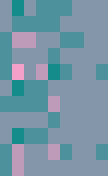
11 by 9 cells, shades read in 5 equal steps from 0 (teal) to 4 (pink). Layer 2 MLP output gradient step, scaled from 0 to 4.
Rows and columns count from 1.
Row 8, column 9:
2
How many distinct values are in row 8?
2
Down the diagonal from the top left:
2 1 3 2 0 2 2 2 2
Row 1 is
2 0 2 1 1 1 2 2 2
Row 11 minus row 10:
0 0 0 0 -1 1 0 0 1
